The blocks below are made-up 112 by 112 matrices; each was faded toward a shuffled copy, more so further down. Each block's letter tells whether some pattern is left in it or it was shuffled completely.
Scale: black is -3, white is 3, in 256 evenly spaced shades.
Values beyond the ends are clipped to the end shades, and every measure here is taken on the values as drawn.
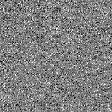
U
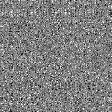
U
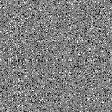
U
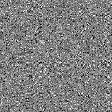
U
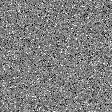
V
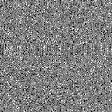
U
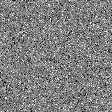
V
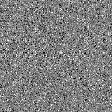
U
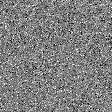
V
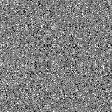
U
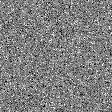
V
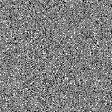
U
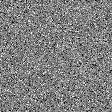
V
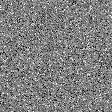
V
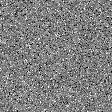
V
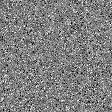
V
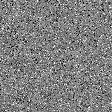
V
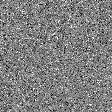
V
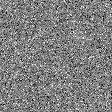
V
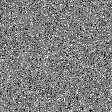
V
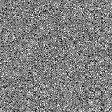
U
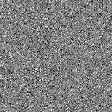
U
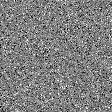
V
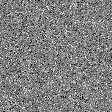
V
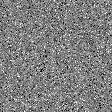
V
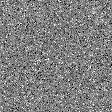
V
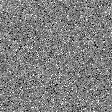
V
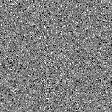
U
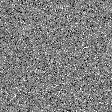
V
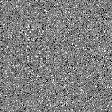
U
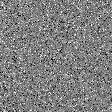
V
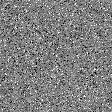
V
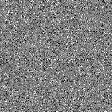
U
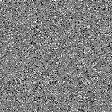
U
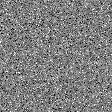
V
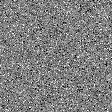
V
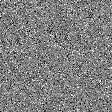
V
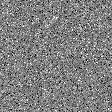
V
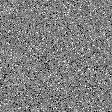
V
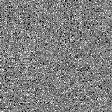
U
